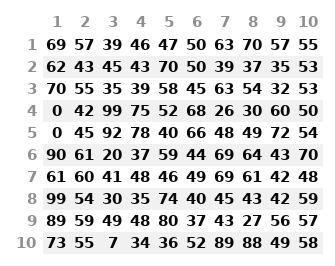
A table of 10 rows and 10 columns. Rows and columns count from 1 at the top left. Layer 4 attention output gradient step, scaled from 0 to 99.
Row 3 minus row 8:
-29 1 5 4 -16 5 18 11 -10 -6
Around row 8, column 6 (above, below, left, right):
49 37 74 45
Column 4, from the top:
46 43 39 75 78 37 48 35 48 34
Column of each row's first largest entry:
8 5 1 3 3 1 7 1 1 7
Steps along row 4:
up up down down up down up up down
